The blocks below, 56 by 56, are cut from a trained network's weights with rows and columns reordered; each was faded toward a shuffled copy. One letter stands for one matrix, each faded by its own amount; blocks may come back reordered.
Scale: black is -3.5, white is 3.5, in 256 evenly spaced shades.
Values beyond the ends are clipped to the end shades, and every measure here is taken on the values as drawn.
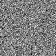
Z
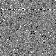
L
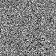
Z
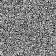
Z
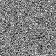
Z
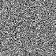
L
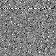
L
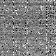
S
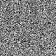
Z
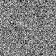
Z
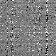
S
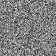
Z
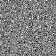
L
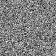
Z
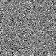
L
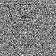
L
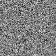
Z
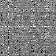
S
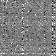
S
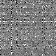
S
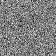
Z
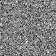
Z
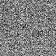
Z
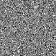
L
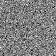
L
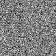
Z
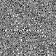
L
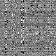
S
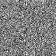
Z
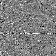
L
